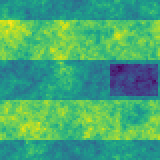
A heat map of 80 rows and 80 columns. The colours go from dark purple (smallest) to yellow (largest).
The ninth with the lowest average is the middle right. Stripes running across repeat 2 times from top to bottom. In the middle right lies a patch that is lower than the rest.
